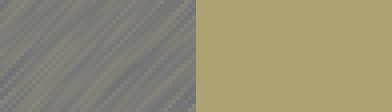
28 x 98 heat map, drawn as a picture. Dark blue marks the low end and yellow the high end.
It is made of 1 by 2 panels. Panel 1,1: middling, slanting up to the right, faint in contrast. Panel 1,2: high, flat.
